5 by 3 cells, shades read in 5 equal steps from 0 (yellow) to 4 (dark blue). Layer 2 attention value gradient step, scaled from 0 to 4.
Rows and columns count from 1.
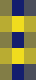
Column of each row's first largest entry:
2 1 2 1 2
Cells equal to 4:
3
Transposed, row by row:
2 1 2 1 2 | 4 0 4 0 4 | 3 1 2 1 3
